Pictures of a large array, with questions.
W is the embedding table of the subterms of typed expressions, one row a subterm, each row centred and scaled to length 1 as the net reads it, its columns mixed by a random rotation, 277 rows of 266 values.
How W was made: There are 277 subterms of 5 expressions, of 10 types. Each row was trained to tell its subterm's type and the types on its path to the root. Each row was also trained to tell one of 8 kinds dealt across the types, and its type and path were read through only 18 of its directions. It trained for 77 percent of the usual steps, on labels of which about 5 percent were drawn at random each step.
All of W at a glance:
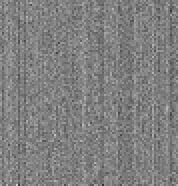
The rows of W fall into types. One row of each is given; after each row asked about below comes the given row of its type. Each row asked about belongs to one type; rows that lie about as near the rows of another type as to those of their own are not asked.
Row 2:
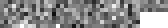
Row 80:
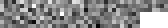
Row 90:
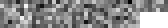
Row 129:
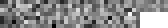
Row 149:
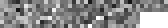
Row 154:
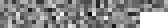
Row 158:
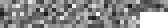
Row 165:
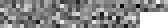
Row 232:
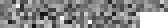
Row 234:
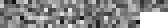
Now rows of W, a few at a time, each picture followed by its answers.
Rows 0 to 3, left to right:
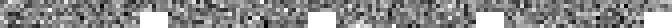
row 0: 234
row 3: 232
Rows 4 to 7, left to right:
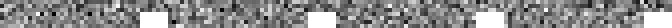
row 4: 165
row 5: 154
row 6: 232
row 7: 158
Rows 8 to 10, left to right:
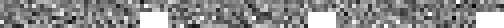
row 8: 232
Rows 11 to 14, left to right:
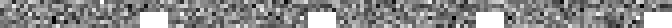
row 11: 2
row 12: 149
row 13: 90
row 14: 90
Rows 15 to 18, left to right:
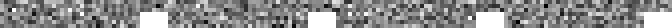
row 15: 158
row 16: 149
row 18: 129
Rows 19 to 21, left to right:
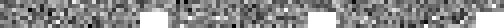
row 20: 149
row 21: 2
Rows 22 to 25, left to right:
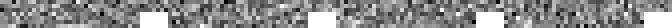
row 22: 149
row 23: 2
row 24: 149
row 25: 232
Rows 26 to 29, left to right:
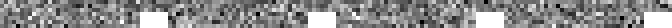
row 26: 154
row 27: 154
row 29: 149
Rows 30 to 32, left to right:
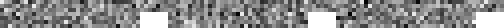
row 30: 80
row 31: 232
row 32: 80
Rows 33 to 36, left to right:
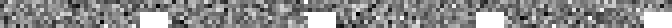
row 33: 80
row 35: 154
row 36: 234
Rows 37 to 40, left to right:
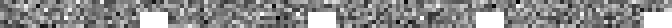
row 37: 149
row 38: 129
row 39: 80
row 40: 2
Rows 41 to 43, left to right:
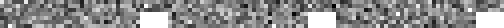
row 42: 80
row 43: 129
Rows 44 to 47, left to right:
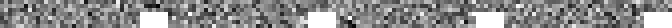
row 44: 158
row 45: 158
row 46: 90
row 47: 149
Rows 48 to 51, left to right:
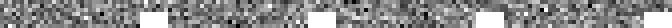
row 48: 165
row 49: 80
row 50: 154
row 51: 158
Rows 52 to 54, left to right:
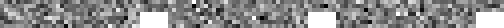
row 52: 129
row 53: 158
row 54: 80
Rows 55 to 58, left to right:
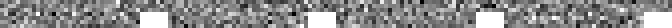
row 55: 165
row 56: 80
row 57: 158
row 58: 234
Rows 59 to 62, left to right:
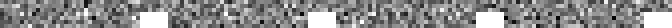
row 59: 158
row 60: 232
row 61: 129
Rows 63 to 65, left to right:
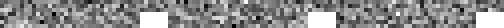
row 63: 165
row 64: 80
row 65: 129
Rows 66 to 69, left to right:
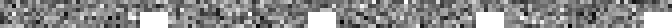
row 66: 129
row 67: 158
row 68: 149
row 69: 154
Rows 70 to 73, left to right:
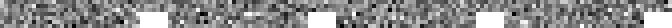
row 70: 232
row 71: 158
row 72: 154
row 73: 149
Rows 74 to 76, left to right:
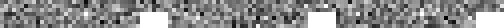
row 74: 158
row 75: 2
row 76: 158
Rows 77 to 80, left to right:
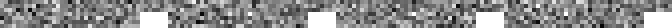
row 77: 80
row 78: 158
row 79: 165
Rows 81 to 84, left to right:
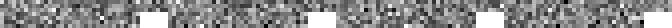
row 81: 149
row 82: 154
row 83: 149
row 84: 232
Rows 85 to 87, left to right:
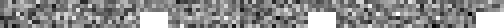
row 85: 80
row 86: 149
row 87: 80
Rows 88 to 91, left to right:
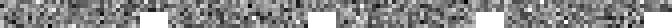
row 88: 165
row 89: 165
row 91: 149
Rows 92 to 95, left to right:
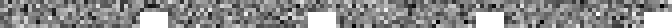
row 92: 158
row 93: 165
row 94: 80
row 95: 129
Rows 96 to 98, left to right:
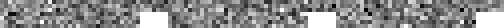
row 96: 234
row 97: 90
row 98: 90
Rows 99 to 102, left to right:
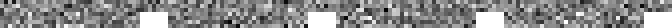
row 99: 234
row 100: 80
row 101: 2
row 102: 165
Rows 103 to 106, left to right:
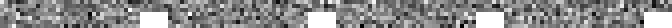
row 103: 154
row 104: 80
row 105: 149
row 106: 165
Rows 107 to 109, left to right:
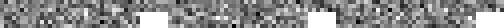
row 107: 90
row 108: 149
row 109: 158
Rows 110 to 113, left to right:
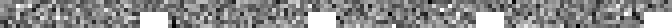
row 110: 154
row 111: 2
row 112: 154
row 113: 2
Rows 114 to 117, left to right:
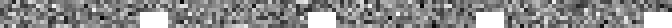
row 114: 2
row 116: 80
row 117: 154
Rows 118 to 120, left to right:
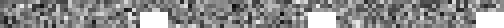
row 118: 129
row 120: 90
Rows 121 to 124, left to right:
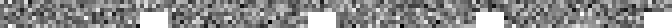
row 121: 165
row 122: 129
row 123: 154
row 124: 165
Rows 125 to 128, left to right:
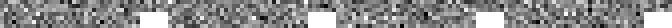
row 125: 129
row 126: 149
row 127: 154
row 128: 80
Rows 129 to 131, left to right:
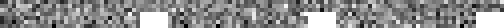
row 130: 165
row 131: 149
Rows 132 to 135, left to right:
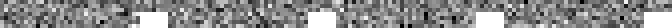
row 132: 129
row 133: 154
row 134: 2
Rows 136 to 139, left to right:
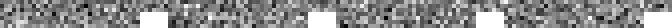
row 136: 90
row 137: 154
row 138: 2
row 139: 90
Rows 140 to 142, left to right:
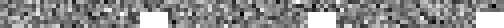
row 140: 2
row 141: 2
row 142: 154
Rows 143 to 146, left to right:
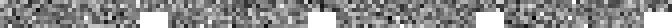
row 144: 154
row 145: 90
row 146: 149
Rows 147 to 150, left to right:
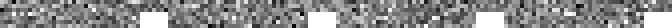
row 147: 149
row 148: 149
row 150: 80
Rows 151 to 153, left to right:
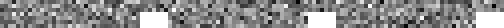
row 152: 165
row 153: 80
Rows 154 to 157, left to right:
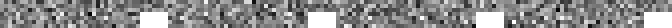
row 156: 165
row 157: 154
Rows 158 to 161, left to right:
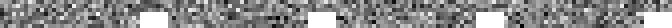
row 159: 2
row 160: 90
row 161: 165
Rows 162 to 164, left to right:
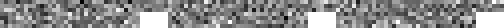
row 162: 129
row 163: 232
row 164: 165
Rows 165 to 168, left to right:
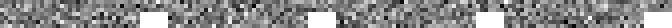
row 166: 165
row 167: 2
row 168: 80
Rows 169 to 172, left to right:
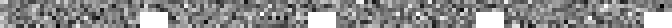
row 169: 149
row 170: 129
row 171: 90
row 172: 154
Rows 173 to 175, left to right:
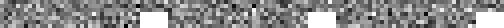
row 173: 149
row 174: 90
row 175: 129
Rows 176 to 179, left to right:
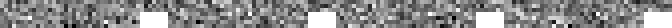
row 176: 2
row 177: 158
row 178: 2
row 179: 154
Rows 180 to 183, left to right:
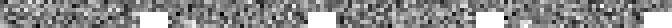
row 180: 129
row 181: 232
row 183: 80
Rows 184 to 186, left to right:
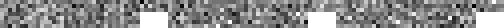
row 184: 2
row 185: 232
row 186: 165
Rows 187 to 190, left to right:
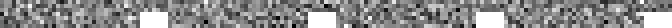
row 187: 232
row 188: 149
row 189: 165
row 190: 90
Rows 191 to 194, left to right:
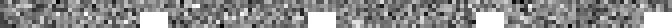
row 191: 90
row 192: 165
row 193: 90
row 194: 149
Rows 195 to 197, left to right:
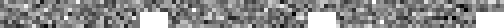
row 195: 149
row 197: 2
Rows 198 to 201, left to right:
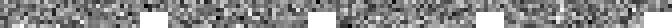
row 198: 2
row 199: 165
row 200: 90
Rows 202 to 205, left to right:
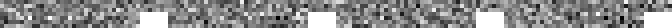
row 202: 129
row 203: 129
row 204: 232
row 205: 2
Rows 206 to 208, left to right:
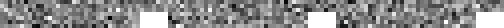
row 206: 129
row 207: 154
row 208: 2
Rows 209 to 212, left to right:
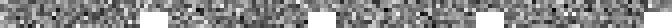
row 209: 149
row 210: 2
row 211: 154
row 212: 80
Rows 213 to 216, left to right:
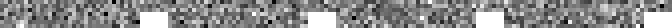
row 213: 90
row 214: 129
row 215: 90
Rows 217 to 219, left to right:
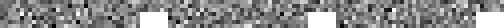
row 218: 234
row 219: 2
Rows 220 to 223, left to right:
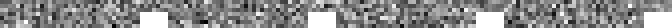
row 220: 129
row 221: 80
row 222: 129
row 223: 232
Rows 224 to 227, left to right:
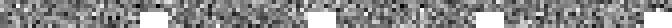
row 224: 129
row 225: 232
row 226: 90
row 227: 129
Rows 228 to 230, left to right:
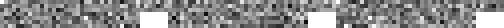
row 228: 149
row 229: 232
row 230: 154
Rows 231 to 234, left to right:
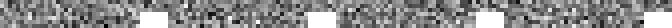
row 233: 158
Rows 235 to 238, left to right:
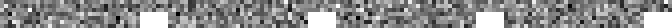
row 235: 158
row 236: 232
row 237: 234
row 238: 154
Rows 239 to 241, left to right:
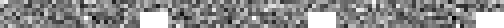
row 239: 90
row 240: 234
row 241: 2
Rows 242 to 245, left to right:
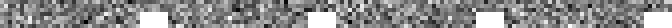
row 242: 232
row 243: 154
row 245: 90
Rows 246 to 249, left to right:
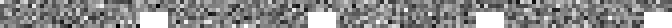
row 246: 80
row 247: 234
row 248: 2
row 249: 234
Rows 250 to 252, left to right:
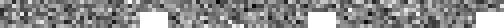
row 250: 232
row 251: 90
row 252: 158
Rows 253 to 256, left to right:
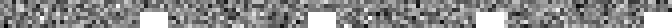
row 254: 90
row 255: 165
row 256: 149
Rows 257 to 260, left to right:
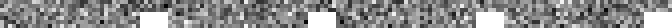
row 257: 165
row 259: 232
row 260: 149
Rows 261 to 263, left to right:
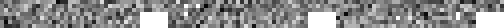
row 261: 2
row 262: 154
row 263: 154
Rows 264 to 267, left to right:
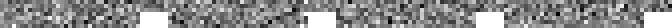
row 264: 149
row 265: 129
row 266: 90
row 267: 165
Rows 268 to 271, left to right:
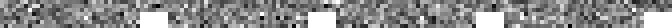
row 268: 158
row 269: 129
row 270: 154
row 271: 154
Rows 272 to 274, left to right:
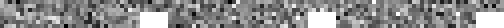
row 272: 154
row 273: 232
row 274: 80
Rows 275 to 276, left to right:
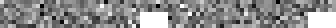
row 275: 129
